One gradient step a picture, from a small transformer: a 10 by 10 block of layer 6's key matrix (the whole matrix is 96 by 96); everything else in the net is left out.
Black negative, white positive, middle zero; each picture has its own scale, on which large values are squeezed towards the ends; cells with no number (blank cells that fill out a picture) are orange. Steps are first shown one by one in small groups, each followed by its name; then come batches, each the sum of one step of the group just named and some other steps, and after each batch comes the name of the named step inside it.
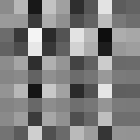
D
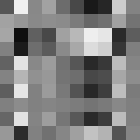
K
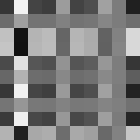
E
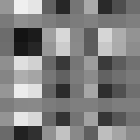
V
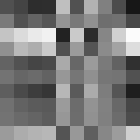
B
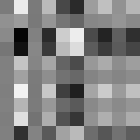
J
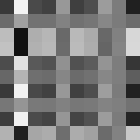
E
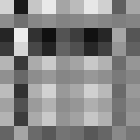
B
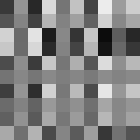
V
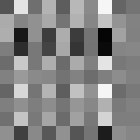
K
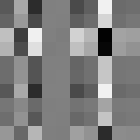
B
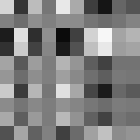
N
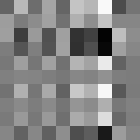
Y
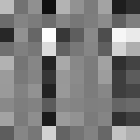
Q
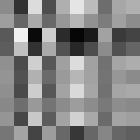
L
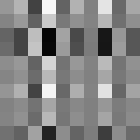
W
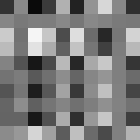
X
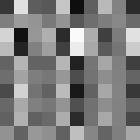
X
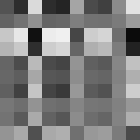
Q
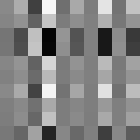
W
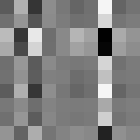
Y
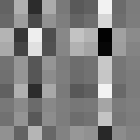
W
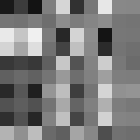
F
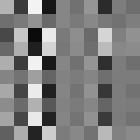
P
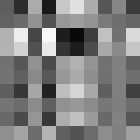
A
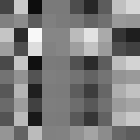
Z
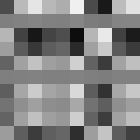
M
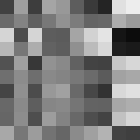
Z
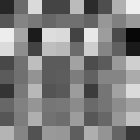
M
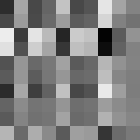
A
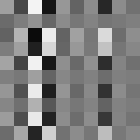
P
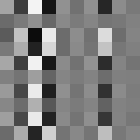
P
